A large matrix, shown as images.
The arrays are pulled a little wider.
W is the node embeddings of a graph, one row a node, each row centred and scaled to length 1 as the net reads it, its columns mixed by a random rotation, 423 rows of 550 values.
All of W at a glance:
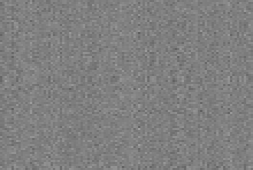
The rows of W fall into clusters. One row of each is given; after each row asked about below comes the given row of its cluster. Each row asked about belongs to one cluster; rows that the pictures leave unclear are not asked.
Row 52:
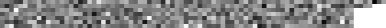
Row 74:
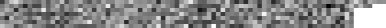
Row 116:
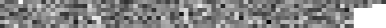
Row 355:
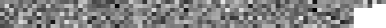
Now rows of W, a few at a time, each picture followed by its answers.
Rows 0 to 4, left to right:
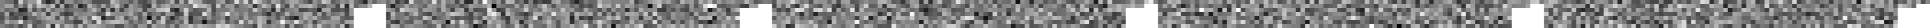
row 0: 116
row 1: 52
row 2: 74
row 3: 74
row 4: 355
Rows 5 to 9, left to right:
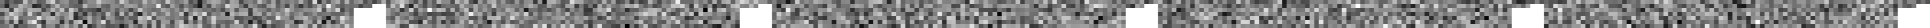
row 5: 52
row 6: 74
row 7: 52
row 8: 116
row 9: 52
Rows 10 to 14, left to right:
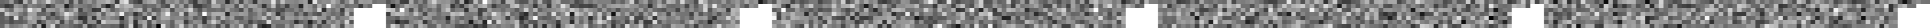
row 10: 52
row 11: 52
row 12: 355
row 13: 355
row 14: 116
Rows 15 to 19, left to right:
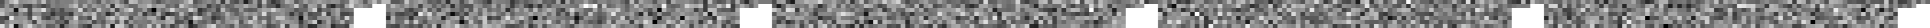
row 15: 74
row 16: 116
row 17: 52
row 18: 355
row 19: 116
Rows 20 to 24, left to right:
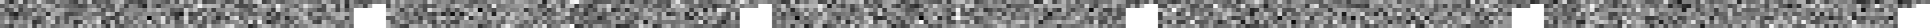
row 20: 116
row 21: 74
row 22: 116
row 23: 52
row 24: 116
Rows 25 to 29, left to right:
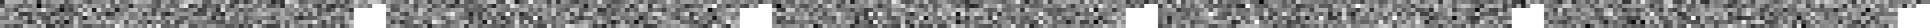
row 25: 74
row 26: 52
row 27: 52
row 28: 116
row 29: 52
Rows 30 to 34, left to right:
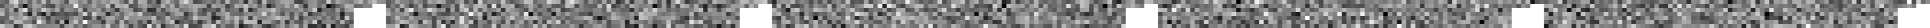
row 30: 74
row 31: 74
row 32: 74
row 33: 52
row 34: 355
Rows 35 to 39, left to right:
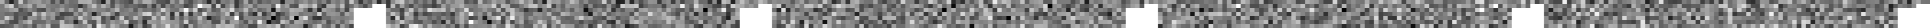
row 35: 116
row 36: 74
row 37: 355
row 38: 355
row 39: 116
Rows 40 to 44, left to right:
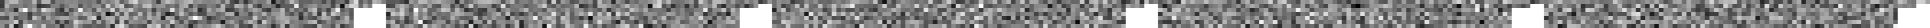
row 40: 74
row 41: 52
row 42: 355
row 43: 52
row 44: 74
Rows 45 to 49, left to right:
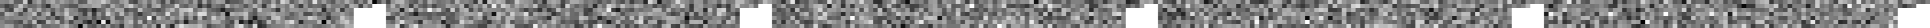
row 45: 52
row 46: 74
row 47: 116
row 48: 116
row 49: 52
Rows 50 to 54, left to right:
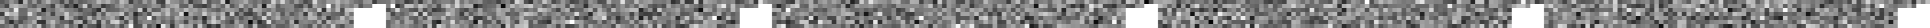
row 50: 52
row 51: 355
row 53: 355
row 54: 355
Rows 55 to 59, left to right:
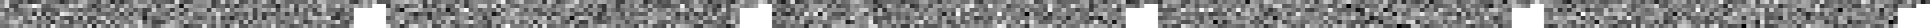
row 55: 355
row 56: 74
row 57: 116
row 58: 74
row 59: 355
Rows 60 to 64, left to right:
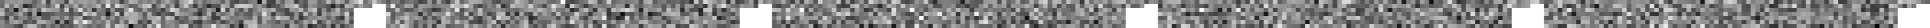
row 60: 74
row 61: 355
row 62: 52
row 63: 74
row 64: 74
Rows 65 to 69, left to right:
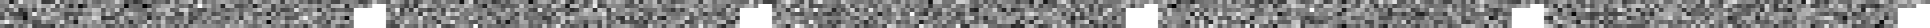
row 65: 116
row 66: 355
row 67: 74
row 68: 355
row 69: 74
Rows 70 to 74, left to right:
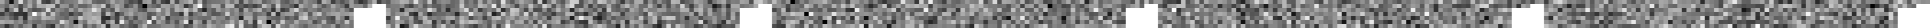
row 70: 116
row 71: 74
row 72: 355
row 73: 52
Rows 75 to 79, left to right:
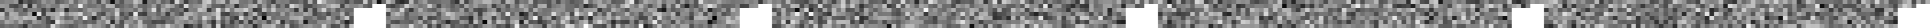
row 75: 355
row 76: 52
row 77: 355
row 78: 116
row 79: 355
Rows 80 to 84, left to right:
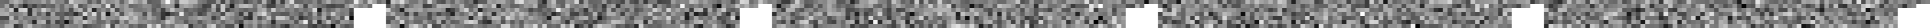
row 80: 74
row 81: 74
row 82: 52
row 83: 52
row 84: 52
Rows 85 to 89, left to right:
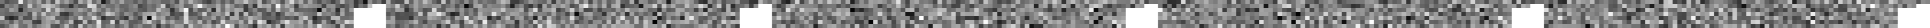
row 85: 116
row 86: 116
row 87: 52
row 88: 52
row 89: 52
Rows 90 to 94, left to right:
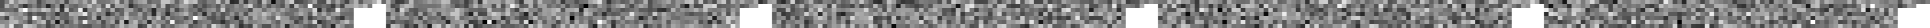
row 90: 74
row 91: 52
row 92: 116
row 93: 74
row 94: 52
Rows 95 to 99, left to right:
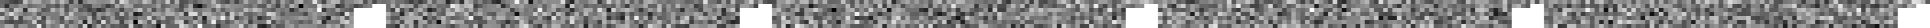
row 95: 52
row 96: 355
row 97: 74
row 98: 355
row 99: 74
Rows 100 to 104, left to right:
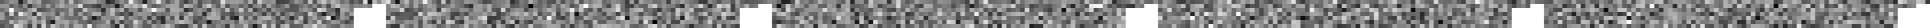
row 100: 355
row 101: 116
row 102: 52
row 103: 355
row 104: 74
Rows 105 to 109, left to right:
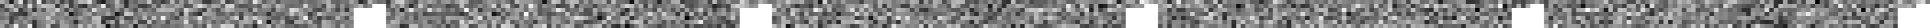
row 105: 116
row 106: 74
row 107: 74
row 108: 116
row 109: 74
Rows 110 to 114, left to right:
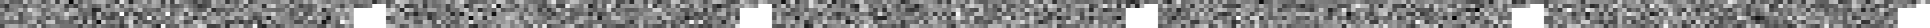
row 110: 52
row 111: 74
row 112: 116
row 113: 116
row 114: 74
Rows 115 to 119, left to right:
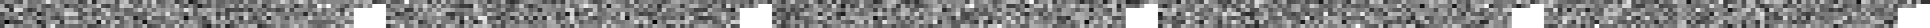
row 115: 52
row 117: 116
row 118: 52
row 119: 355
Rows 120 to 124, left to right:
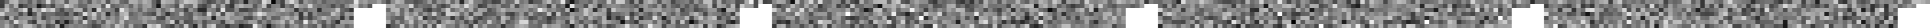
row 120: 74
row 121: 355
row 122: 52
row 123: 52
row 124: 74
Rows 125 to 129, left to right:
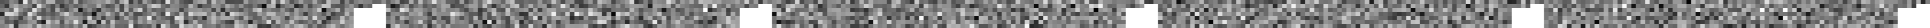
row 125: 52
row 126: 52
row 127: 52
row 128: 355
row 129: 355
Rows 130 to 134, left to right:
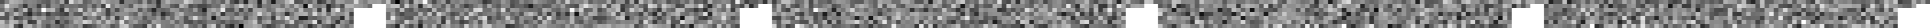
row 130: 74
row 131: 116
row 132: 74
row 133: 74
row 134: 116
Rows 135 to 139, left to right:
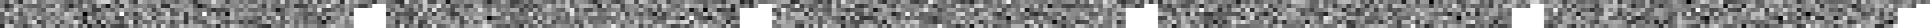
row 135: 52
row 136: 116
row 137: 355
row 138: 74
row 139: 355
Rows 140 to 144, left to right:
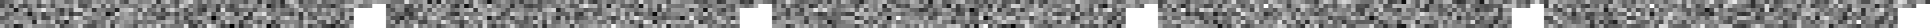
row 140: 74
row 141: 116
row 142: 74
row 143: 74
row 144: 74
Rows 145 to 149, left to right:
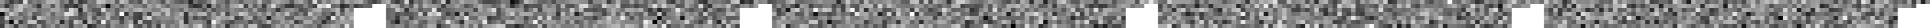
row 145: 52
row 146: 116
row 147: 74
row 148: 74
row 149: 355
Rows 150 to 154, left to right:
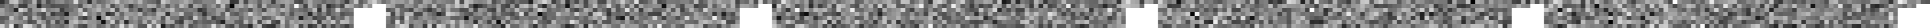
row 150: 74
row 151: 355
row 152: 74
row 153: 355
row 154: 74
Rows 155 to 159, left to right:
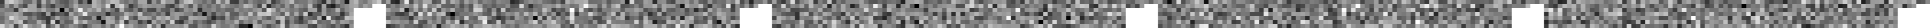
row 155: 74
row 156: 116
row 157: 116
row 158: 116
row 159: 52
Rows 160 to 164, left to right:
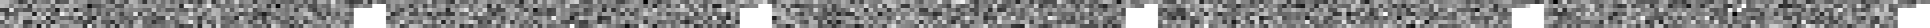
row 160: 355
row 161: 74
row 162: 74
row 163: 116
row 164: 116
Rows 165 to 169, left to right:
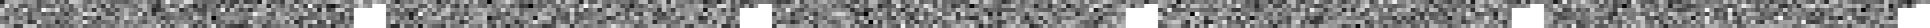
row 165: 74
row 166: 116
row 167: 52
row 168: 355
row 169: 116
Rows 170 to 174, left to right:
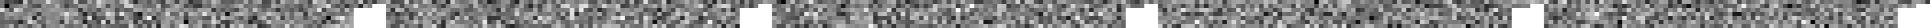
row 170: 52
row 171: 116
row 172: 116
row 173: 74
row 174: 116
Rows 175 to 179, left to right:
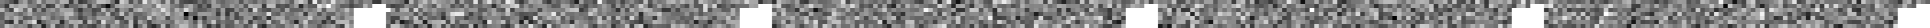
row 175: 52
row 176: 52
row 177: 355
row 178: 355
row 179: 355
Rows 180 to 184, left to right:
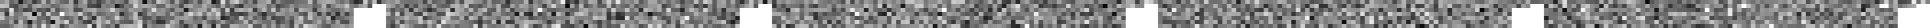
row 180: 355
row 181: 355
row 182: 74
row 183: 52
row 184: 116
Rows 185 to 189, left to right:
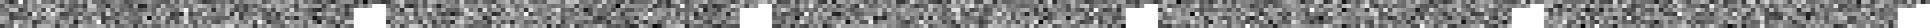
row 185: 116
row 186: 74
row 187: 116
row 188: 355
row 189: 355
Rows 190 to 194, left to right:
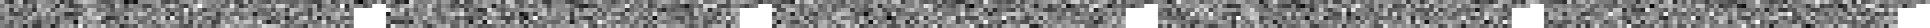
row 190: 116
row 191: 52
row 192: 52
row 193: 116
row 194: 52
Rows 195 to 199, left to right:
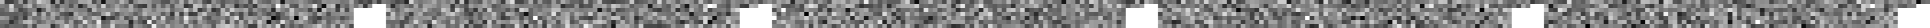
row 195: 116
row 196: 52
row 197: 355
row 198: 52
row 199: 52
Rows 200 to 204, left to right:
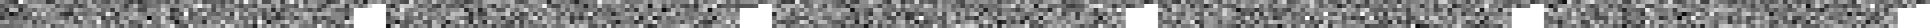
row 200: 116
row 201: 52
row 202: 52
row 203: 52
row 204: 52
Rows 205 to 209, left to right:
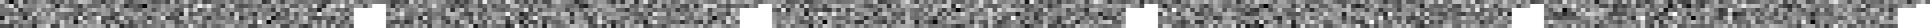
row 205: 116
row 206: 52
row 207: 355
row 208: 52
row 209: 116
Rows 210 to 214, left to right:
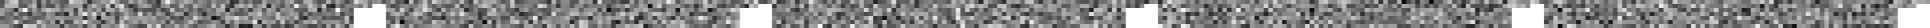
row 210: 74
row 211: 52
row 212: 116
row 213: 74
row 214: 74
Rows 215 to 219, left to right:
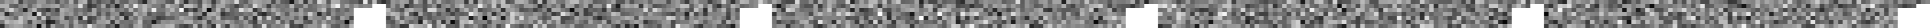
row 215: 355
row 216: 74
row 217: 52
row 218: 355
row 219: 52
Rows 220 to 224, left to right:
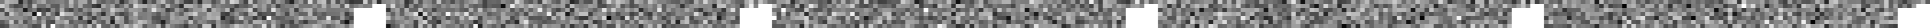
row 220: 355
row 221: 355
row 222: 355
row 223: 355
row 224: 116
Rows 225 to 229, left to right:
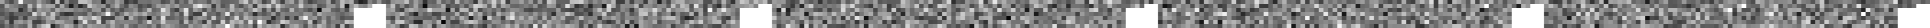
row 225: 116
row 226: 74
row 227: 355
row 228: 52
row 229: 116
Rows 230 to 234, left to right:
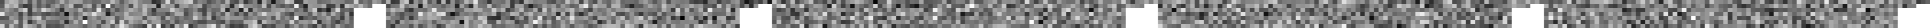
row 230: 74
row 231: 116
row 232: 116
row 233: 74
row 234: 52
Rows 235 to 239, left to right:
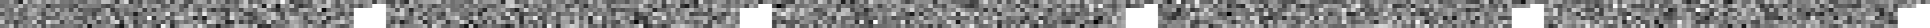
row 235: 52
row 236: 52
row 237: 52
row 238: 116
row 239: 355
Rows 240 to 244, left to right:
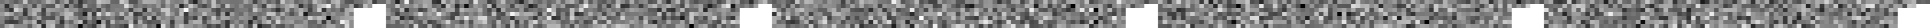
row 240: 52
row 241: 116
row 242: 52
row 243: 116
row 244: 52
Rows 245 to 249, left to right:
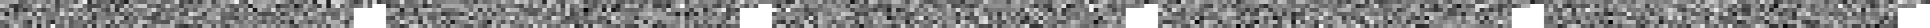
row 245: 355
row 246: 74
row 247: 52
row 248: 52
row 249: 74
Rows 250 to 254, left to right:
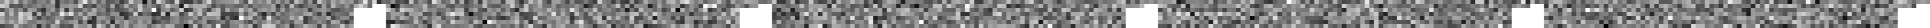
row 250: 355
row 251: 52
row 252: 116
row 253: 355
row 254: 74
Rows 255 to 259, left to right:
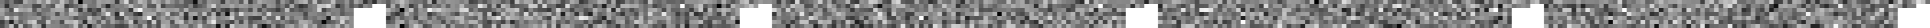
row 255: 52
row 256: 74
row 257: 52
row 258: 74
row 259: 74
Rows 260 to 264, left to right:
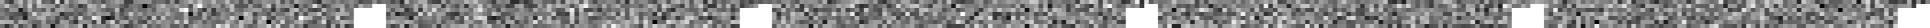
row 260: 116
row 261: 116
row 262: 355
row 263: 74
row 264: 355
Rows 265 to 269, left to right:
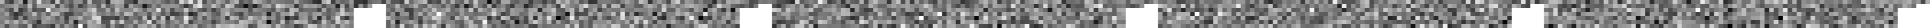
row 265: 116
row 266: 116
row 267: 52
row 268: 355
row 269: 355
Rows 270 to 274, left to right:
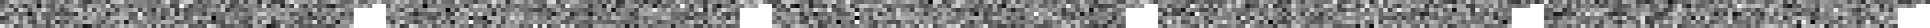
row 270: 74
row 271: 74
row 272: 74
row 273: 355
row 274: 116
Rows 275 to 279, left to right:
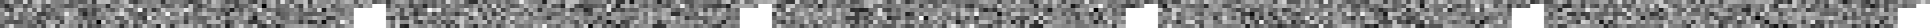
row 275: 52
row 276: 74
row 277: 52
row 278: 52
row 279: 74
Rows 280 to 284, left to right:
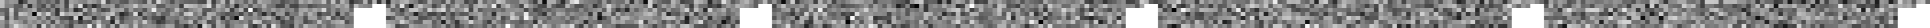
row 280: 355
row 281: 74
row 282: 116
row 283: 74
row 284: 74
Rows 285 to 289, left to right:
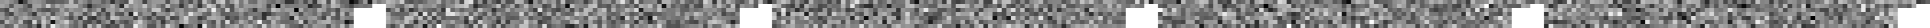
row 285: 355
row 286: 355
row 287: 355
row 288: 52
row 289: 52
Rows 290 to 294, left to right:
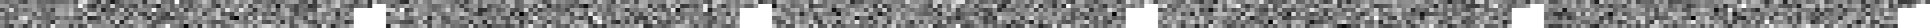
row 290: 355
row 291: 52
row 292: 74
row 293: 355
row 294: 116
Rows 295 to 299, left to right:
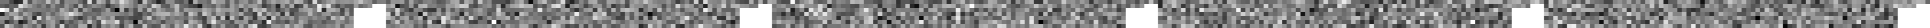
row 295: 52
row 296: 355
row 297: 116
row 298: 74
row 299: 74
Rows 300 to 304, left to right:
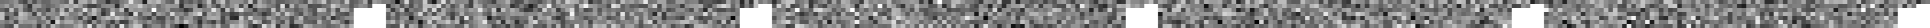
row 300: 355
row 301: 116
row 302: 74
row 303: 52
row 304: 52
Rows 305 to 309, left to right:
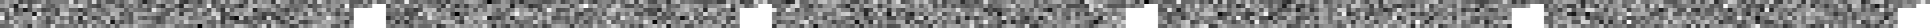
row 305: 355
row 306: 116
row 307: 52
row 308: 116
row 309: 74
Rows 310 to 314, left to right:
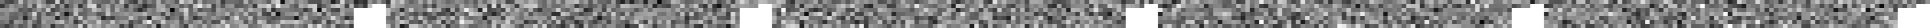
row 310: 116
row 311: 74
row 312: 355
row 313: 52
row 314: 52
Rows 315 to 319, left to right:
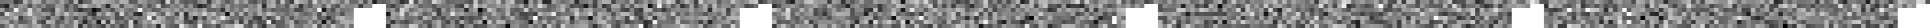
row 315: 52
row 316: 52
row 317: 52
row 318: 74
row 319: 74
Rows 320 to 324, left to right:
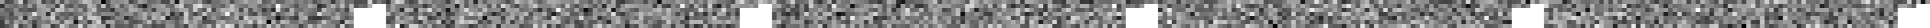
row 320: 116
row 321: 74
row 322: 116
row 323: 355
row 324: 355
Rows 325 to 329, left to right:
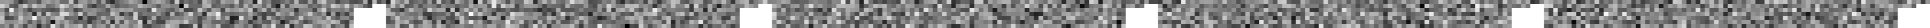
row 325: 355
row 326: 74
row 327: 355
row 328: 52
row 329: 355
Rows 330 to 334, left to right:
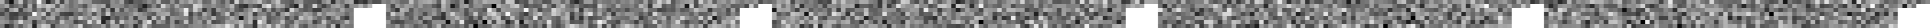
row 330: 116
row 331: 52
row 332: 355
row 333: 52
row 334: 52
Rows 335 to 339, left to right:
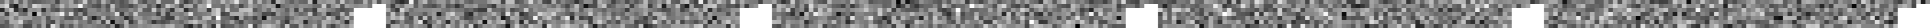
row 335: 355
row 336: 52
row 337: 116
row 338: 52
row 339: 355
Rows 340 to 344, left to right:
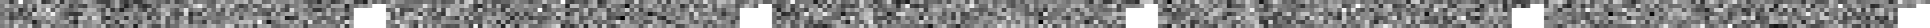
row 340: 116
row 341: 355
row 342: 116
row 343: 116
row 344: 74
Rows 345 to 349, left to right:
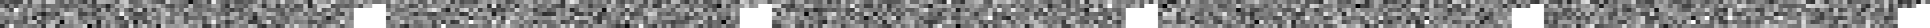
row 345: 52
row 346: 74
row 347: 355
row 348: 52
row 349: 116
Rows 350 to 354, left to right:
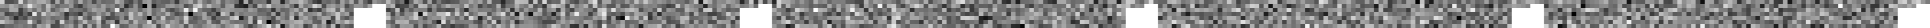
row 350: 116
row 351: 355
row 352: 74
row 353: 74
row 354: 74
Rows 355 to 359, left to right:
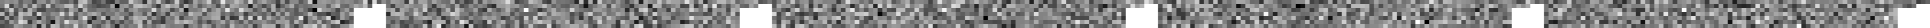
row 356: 52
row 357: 74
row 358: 116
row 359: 52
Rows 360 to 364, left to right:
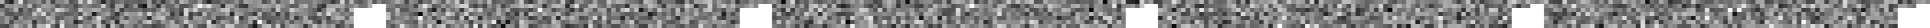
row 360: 116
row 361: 355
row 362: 116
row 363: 74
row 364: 116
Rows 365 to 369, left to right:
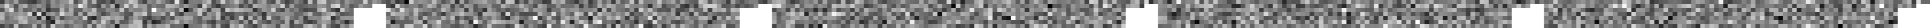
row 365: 355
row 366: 52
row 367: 355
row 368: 116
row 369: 355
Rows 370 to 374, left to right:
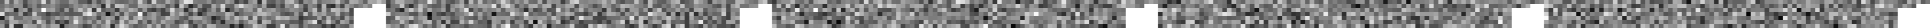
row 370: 74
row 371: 74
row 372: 74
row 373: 52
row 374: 355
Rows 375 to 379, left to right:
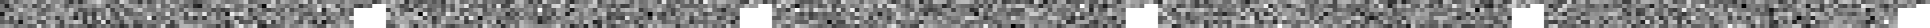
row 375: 52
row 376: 355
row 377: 74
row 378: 74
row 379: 52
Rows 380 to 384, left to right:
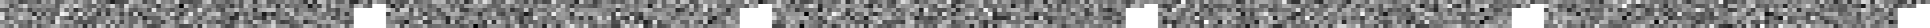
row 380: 355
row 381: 52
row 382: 355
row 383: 52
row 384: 355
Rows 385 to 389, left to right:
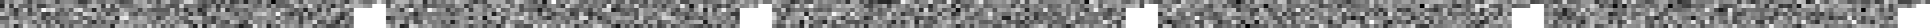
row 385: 74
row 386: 74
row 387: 355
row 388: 52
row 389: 116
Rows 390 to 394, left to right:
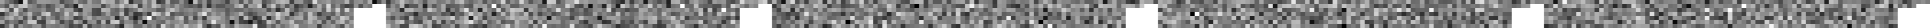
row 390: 52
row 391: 74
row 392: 116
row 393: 355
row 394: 116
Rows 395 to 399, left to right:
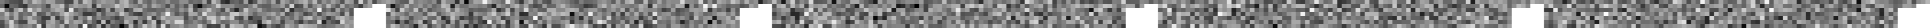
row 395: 52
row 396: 52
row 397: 116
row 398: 355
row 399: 355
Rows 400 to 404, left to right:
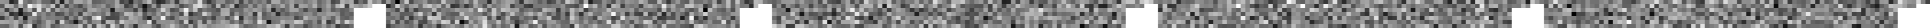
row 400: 116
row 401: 116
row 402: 74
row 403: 355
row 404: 74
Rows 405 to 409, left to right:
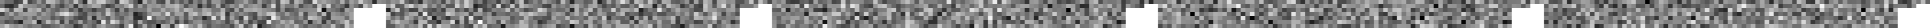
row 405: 52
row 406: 355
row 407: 355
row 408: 355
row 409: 116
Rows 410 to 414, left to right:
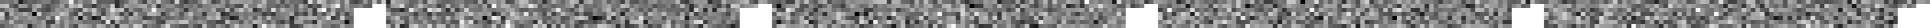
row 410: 355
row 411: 74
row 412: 52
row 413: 355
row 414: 355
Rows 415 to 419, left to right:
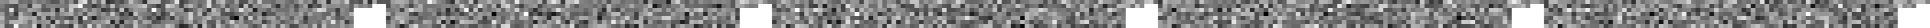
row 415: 355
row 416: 74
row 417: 74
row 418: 74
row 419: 74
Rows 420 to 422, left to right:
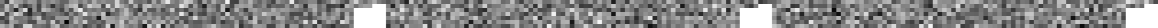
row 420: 74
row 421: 52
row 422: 74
